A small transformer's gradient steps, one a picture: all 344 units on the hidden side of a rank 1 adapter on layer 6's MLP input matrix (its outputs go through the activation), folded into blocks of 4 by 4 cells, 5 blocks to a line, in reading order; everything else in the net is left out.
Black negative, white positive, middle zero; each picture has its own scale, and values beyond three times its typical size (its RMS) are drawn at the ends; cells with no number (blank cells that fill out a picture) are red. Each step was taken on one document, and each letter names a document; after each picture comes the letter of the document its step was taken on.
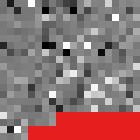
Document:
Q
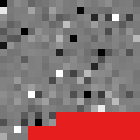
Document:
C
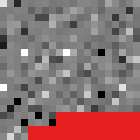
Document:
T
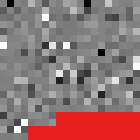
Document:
Q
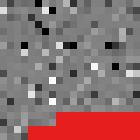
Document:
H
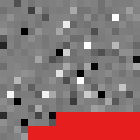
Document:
T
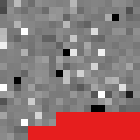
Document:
T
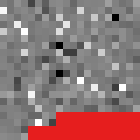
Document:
T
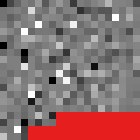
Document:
C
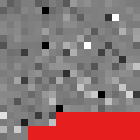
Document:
Q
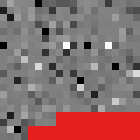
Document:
H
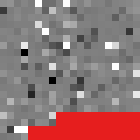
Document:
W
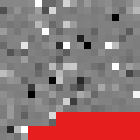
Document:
W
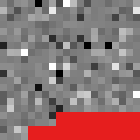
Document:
W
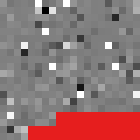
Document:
W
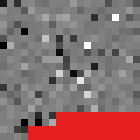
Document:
T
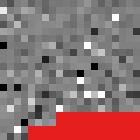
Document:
T
